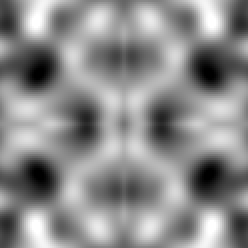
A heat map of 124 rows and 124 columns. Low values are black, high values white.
Mirror symmetry: left to right and top to bottom. Seam: none. Slope: none. Lone odd cells: none. Grain: smooth.
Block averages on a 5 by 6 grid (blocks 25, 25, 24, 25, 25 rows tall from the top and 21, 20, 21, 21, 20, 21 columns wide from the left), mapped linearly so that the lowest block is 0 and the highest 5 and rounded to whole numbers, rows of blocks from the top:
3 3 4 4 3 3 / 0 2 3 3 2 0 / 5 2 2 2 2 5 / 0 2 3 3 2 0 / 3 3 4 4 3 3
